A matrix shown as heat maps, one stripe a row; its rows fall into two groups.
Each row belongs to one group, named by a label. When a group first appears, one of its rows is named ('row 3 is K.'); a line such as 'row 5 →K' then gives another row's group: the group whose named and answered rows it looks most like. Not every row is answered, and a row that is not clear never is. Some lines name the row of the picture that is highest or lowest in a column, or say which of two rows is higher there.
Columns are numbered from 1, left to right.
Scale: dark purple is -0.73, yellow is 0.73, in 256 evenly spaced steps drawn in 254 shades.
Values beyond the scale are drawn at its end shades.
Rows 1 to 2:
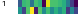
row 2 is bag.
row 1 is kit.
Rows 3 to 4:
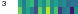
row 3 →bag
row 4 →bag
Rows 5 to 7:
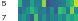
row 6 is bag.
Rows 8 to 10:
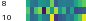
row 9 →bag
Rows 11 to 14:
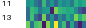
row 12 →kit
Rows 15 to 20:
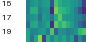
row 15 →kit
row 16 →kit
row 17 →kit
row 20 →bag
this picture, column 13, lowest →20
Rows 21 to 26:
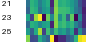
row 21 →kit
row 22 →kit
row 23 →bag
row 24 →kit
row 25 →bag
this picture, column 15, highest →26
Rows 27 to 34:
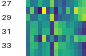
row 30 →kit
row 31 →kit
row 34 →kit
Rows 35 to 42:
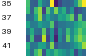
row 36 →bag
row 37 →bag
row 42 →bag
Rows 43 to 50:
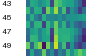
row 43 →kit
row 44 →bag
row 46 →bag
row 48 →kit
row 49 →bag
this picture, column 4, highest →49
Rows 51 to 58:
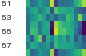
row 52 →kit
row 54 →kit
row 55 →kit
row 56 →bag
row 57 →kit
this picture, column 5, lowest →56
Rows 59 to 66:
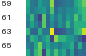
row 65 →bag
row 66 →bag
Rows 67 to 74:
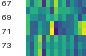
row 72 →bag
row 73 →bag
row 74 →bag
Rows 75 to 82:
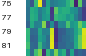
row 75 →bag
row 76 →kit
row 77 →kit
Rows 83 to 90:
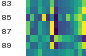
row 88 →kit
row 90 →bag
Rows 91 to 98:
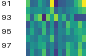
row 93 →bag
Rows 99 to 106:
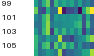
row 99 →bag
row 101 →bag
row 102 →bag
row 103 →bag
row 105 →bag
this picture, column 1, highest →100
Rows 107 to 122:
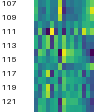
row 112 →bag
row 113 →bag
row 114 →kit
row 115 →kit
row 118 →kit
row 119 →bag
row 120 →bag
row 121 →kit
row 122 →kit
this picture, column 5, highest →111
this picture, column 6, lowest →111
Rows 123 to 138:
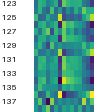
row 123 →kit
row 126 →kit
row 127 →bag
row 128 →kit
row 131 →kit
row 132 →kit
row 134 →kit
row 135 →kit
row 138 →bag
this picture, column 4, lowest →137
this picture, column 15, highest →136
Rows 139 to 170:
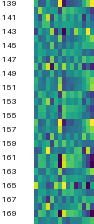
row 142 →bag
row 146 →kit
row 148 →bag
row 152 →kit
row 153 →bag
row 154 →kit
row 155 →kit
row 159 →bag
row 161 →kit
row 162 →kit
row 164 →kit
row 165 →bag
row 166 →kit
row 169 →kit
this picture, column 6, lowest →143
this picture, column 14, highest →143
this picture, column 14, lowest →165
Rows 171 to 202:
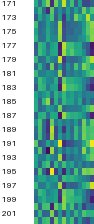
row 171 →bag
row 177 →kit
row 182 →kit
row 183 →kit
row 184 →bag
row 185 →bag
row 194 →bag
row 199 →kit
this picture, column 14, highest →173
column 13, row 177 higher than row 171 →Yes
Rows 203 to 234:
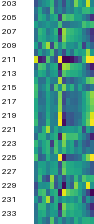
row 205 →kit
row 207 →kit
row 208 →kit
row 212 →kit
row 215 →bag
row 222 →kit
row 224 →bag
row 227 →kit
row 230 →kit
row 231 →bag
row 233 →kit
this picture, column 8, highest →230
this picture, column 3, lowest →211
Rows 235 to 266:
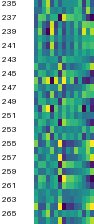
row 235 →bag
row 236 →bag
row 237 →kit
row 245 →kit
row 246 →bag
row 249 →kit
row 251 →bag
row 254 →bag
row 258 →kit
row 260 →kit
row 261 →kit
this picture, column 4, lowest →239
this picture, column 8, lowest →264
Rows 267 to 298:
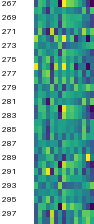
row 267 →kit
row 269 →kit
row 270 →kit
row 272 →bag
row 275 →bag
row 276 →bag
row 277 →bag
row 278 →bag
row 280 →kit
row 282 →kit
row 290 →kit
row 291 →bag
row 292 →kit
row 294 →kit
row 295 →bag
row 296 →kit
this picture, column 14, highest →289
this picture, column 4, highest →291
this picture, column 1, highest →276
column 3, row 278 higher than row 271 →Yes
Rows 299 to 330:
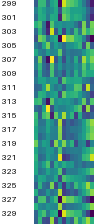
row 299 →kit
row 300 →kit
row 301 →kit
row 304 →kit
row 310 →kit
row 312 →kit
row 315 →bag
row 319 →bag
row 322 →bag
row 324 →kit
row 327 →kit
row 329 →kit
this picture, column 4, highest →314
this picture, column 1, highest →319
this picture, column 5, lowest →315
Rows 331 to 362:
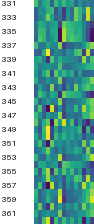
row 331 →bag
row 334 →kit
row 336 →kit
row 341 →bag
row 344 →kit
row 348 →bag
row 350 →bag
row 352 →bag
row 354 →kit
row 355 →bag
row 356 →bag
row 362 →bag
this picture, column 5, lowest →348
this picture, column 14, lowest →348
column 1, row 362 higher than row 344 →Yes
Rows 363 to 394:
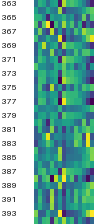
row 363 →kit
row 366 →bag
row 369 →kit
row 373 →kit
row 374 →kit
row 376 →kit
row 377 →kit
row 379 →kit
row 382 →bag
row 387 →kit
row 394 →bag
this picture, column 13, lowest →366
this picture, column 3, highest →369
